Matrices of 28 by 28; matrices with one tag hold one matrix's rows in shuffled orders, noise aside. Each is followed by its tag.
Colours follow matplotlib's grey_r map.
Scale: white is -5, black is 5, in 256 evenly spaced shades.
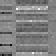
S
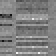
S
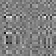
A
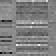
S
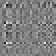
A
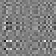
A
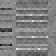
S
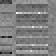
S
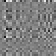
A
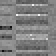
S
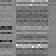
S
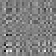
A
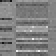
S
